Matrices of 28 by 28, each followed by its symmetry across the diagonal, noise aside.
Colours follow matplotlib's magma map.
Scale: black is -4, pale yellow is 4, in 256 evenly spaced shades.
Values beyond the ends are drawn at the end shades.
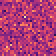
neither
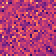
symmetric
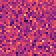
neither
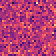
neither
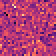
antisymmetric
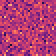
neither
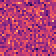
neither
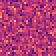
antisymmetric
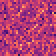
neither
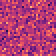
antisymmetric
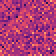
symmetric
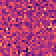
antisymmetric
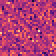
antisymmetric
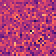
symmetric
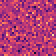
antisymmetric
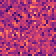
symmetric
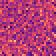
symmetric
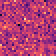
antisymmetric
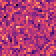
symmetric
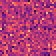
antisymmetric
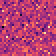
neither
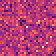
symmetric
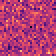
neither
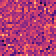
symmetric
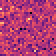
neither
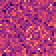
symmetric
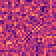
antisymmetric
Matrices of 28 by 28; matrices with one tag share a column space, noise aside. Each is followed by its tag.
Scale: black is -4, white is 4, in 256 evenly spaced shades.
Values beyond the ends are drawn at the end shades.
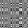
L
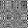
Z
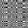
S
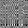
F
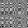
L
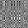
Z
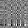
F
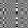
L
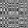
L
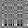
F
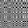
S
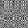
Z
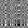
F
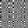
S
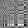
F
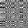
S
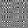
S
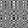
Z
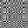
S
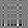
F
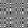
L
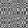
L
